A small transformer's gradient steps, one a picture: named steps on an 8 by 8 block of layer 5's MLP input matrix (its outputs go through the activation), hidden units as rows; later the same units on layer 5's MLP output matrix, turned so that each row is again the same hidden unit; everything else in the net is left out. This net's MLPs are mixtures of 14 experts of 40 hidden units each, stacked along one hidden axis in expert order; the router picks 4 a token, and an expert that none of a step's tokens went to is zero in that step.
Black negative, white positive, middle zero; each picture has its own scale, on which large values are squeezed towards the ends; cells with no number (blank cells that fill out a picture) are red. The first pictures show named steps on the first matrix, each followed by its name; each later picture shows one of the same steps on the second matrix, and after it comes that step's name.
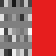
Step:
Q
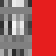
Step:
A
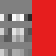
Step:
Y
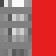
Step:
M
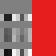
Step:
Y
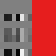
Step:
Y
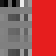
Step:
M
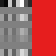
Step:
M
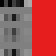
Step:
M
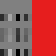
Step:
Y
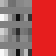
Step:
Q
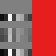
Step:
Y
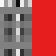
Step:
A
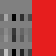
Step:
Y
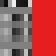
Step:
A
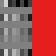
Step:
M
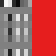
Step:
A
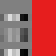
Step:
Y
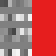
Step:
Q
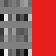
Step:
Q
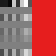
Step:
M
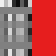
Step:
A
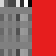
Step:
A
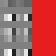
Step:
Q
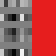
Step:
Q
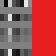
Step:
M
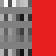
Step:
M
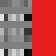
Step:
Q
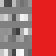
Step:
Q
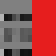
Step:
Y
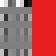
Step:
M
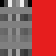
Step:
M
